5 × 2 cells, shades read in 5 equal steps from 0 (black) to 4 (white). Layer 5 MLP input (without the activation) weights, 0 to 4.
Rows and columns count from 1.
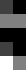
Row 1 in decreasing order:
1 0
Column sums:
8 4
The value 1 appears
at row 1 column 1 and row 4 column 1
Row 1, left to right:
1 0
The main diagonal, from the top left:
1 2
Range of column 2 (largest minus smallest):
2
